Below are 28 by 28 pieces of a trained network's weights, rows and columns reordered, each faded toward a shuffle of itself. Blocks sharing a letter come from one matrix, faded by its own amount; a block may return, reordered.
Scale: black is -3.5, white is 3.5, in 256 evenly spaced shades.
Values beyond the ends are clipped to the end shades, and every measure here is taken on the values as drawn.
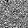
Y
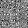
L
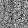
L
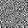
Y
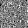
L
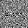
Y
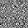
Y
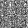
L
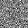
Y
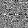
Y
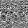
Y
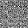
Y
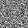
Y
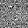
Y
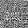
Y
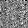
L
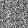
L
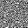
Y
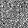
L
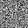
L
